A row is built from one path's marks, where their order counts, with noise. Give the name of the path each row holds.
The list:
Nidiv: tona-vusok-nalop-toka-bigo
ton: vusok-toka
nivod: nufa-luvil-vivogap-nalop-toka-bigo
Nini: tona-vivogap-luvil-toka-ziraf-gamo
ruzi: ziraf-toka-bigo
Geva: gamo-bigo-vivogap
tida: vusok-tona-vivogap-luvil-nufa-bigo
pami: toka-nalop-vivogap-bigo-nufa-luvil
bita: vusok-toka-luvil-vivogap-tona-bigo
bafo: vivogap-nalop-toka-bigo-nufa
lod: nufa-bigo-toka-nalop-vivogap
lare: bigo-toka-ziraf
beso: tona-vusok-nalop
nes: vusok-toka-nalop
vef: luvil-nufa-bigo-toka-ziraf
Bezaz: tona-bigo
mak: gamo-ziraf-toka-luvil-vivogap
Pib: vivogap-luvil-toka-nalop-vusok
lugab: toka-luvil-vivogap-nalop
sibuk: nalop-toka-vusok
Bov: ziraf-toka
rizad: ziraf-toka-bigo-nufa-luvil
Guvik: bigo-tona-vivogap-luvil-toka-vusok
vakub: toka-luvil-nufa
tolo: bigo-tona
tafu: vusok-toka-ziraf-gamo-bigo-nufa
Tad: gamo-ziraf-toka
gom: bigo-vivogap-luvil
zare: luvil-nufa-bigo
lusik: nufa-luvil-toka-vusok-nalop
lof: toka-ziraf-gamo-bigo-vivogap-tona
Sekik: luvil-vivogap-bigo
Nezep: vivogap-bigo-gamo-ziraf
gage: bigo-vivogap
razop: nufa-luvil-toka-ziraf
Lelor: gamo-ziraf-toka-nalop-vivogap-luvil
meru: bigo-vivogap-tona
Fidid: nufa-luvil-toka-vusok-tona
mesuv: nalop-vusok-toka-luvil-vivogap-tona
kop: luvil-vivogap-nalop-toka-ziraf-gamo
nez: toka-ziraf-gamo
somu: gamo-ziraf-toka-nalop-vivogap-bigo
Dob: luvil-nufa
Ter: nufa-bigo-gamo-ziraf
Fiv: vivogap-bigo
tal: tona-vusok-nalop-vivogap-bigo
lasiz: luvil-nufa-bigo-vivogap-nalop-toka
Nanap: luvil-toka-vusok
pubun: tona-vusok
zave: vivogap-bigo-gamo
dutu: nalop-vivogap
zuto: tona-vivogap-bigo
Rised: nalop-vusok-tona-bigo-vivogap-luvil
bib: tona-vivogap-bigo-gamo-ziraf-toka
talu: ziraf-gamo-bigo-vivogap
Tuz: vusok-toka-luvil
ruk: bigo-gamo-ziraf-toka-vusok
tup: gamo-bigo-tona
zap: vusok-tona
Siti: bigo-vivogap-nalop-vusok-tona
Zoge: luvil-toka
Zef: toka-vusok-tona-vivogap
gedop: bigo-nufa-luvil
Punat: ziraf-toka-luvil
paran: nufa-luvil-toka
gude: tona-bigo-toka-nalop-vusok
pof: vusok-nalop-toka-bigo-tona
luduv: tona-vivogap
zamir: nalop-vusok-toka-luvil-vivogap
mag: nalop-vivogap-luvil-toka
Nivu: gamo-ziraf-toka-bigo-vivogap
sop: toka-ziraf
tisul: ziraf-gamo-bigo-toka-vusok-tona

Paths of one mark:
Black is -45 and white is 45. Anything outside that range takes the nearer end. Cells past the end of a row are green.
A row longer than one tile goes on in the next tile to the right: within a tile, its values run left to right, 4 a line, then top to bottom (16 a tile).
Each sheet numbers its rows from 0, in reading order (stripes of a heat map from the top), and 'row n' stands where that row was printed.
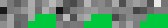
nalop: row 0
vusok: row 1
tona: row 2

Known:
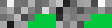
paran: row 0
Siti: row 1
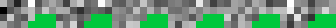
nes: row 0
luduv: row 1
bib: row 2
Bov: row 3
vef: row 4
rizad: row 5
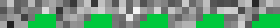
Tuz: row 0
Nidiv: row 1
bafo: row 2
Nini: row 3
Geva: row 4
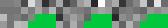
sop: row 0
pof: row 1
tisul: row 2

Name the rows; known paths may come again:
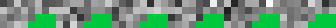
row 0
Nini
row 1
mak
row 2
Nidiv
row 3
tup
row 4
Siti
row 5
sop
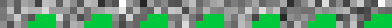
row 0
nivod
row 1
razop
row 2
Dob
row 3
Nivu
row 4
ruzi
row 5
tisul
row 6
meru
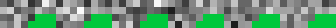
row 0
zuto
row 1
tafu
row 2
luduv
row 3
Guvik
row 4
Tuz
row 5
vef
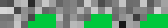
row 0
Geva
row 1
lare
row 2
Zoge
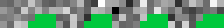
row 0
bib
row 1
bita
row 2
lusik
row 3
Zef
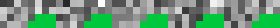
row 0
Nezep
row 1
lof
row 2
kop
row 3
Rised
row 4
lasiz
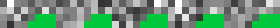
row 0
vakub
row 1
nez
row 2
mesuv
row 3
rizad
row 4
tal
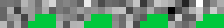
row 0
lod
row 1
Bov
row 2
gage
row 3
nes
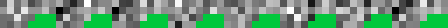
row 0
bafo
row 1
sibuk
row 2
beso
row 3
paran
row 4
somu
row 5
tida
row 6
zave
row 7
gude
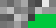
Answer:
Bezaz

